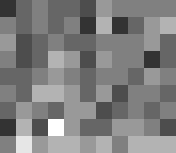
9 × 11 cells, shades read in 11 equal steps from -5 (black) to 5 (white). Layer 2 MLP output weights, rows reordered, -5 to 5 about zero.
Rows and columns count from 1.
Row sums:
-7 -4 -4 -5 -2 1 -3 1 18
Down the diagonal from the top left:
-3 -1 -1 2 0 -1 -2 1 2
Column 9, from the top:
0 -1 0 0 -1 0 0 1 2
